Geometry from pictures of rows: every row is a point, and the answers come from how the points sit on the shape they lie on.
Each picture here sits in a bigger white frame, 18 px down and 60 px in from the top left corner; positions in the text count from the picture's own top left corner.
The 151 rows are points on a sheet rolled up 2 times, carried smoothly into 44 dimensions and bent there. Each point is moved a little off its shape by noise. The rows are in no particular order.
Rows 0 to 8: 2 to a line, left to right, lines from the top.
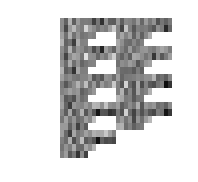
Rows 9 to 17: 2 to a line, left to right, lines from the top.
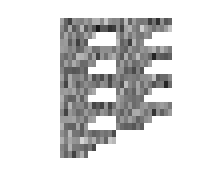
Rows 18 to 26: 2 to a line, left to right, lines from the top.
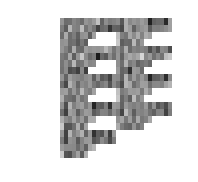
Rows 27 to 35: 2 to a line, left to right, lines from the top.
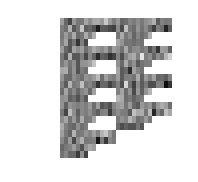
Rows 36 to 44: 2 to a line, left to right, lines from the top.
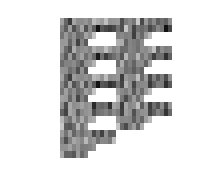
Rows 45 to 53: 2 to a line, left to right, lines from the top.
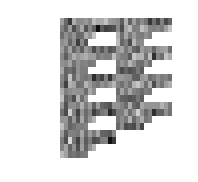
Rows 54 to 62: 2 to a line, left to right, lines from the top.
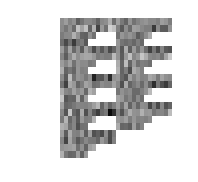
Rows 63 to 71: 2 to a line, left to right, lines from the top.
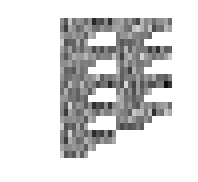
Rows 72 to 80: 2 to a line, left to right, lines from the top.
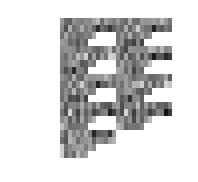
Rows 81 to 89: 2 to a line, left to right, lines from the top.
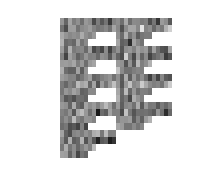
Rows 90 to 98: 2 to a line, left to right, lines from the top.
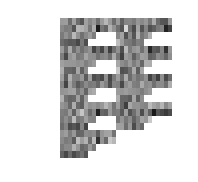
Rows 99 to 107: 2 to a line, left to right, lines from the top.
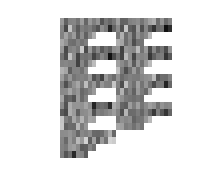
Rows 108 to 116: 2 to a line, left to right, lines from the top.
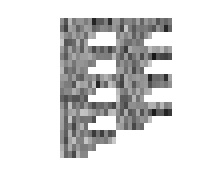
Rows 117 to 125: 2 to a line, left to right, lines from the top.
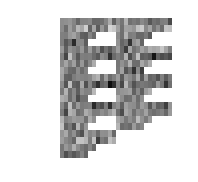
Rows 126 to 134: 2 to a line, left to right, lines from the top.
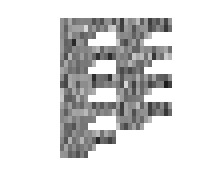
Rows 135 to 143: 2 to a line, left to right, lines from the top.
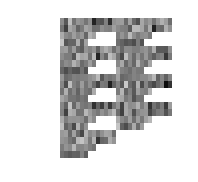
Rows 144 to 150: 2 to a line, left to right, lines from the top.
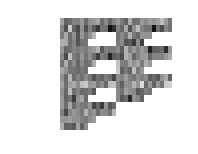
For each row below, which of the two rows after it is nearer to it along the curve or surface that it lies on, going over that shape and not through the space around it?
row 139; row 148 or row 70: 70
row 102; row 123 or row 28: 123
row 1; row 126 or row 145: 145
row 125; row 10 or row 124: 10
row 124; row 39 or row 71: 39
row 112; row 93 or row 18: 18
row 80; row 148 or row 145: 148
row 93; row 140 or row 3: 140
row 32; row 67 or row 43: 43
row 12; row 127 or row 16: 16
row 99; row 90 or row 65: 65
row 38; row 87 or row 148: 87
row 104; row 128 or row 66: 128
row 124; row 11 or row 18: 18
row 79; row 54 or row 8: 8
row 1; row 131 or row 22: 22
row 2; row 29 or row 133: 133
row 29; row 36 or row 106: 36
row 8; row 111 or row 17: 111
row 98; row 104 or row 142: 104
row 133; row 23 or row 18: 23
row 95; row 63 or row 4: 4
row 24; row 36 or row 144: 144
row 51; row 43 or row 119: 43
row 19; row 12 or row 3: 12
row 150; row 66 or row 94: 94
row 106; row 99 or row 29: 99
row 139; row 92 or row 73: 73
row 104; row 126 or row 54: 54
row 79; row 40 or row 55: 40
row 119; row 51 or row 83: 83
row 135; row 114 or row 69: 69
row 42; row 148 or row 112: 148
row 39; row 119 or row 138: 138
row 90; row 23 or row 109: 109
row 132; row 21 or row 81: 81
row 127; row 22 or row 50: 22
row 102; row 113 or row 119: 113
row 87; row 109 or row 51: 109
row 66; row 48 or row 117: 117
